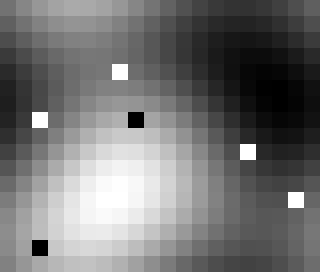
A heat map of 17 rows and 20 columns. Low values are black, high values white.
No regular stripes run through it. The top right is the smoothest part. The halves do not mirror each other. Six lone cells stand out: four far higher and two far lower than their neighbours. The top right is the ninth with the lowest average.
